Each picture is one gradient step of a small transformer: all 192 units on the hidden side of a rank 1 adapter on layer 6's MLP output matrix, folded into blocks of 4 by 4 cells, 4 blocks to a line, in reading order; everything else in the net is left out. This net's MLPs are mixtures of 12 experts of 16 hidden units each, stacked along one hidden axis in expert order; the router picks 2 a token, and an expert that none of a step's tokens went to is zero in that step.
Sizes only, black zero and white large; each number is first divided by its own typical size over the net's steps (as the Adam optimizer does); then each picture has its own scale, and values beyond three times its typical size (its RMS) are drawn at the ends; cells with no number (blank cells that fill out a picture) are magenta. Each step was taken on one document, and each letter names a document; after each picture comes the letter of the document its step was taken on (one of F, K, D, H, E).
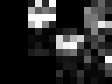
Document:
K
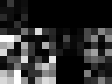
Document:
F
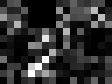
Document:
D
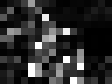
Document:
D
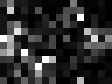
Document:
F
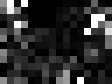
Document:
F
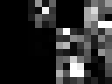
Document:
K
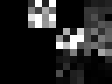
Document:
K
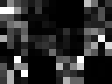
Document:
D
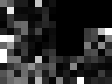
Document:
F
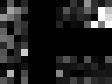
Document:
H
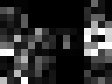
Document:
F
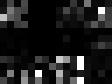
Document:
H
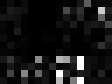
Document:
H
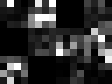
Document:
K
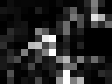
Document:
D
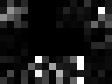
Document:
H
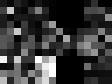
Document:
F
